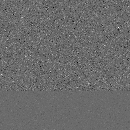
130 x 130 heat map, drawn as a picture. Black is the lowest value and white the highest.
A few values lie far out on both sides of the bulk. The bottom part is calmer, past a seam about 70% of the way down. No row or column stands out. The halves do not mirror each other. No overall slope runs across the table. There are no regular stripes. The grain is fine, like static. Overall the values sit about 40% of the way up the scale.
